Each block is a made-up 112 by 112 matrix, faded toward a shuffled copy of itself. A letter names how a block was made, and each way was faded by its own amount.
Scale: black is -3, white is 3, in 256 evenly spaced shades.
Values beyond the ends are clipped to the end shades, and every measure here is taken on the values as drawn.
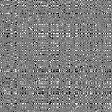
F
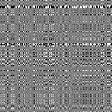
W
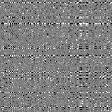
F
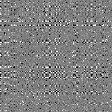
F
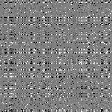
F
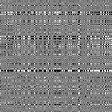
W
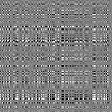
W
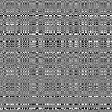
W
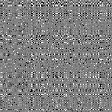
F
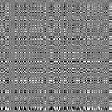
W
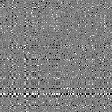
F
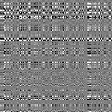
W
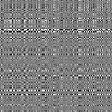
W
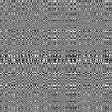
W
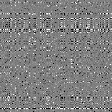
F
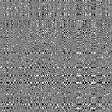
F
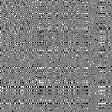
F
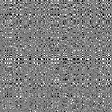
F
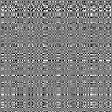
W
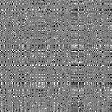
F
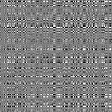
W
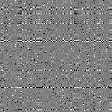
F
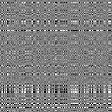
W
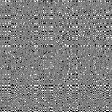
F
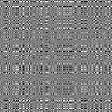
W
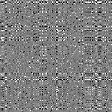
F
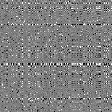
F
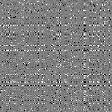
F
